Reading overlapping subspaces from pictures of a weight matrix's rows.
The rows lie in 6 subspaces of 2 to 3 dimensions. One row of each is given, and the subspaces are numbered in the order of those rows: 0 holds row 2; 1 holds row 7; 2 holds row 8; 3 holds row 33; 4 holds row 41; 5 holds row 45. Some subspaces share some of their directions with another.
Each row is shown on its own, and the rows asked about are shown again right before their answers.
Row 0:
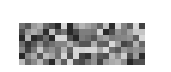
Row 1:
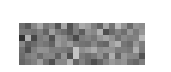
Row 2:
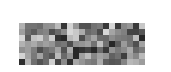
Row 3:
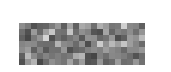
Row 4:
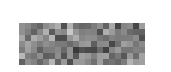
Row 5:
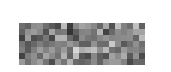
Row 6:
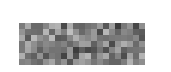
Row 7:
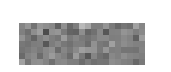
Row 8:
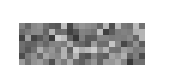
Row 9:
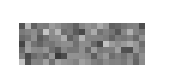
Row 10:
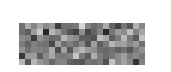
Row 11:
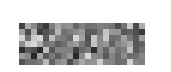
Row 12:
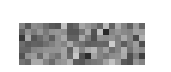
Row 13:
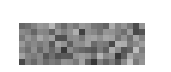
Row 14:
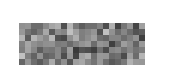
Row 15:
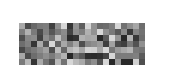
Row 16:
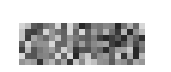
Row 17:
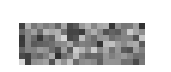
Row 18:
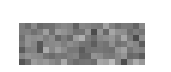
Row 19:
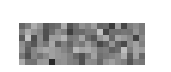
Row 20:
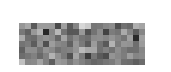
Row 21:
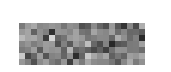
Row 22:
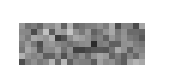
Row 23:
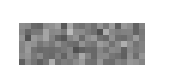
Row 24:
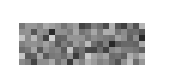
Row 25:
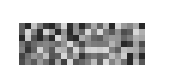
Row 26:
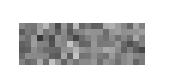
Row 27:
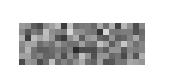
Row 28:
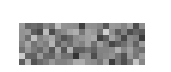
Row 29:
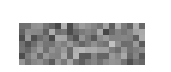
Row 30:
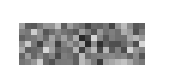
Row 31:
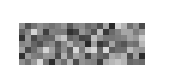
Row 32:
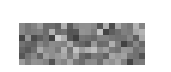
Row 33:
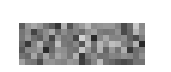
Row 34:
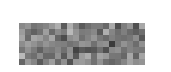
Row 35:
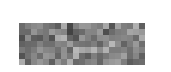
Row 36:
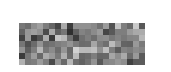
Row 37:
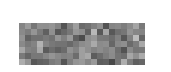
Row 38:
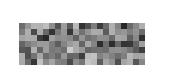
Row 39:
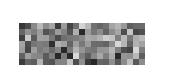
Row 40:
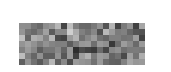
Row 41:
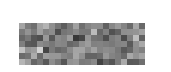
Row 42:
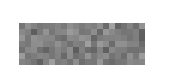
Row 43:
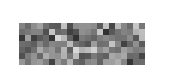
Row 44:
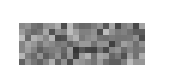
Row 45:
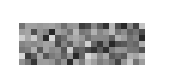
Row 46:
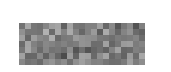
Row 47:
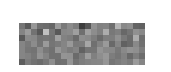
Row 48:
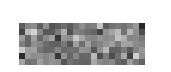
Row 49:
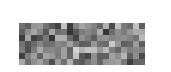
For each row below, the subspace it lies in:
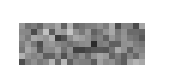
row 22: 4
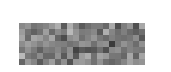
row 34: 2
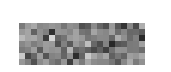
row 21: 5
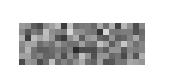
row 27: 5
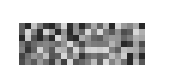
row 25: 1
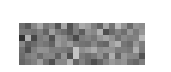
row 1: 2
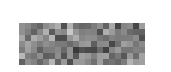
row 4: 4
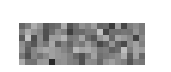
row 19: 5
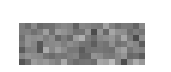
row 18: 4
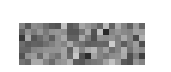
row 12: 4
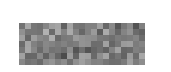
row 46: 0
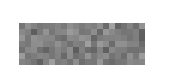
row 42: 3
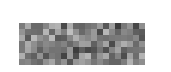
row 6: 0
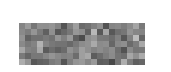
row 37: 4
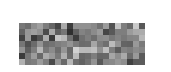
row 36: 4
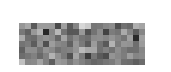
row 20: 1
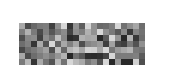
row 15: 1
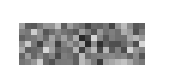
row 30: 3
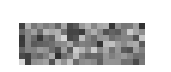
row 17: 0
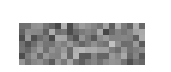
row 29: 3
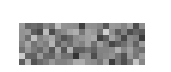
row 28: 1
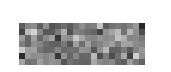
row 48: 2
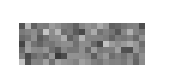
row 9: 0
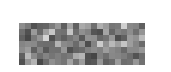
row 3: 5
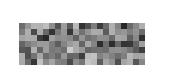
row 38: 5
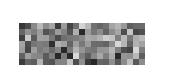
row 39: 2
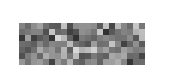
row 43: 2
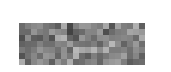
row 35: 0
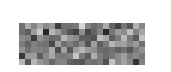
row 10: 1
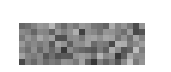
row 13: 2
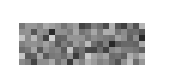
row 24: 5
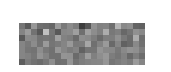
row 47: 1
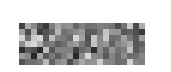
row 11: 4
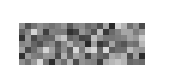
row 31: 3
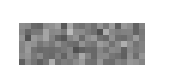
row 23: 5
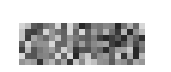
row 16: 2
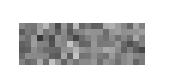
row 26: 5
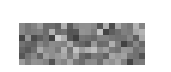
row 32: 2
